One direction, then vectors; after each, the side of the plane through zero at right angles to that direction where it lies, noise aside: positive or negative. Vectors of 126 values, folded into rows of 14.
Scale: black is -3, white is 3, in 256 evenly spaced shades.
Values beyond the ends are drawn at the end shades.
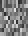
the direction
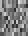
negative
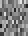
negative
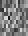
positive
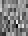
negative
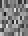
positive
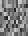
negative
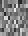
positive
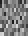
positive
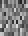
positive
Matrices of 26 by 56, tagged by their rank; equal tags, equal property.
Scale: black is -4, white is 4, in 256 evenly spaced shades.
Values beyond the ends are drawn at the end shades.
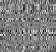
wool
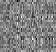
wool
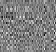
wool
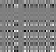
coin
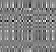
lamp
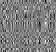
wool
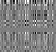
lamp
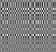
coin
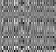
lamp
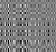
lamp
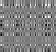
lamp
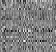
wool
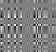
coin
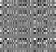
lamp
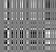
coin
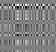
coin
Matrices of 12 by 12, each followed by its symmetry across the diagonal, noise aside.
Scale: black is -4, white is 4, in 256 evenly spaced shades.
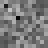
symmetric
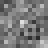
symmetric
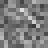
neither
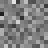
antisymmetric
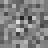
antisymmetric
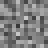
antisymmetric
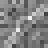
symmetric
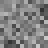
symmetric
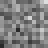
antisymmetric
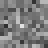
neither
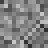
symmetric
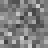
neither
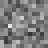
neither
